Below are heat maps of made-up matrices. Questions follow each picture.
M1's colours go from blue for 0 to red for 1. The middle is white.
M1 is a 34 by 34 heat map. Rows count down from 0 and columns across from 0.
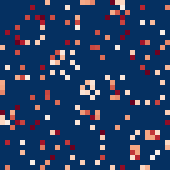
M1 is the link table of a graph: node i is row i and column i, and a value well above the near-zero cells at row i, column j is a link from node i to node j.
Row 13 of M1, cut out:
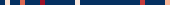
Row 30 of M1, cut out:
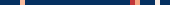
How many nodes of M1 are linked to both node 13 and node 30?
1
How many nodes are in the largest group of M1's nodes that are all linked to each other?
4
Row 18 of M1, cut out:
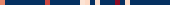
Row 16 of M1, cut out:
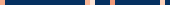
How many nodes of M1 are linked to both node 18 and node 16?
2
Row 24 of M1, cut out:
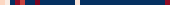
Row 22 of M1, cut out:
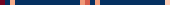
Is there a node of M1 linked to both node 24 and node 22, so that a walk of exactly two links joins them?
yes
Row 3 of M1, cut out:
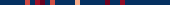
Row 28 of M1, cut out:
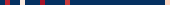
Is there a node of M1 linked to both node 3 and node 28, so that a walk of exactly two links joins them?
yes
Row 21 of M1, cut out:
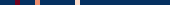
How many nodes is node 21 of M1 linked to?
3
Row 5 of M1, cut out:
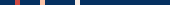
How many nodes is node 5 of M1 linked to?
3
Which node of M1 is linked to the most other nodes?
node 8
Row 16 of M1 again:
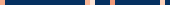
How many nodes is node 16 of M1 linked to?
5
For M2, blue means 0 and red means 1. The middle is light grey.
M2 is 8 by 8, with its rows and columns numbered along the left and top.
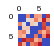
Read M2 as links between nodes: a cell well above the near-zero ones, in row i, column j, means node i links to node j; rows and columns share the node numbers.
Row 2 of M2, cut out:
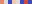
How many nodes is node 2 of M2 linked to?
5
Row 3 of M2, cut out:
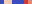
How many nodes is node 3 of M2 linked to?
4
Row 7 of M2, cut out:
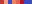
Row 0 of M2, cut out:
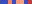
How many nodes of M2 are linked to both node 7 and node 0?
2
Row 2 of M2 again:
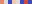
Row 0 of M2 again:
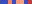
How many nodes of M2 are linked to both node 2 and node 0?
1
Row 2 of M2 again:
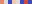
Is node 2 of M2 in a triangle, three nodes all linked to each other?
yes
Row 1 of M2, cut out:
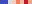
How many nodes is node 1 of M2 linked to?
6
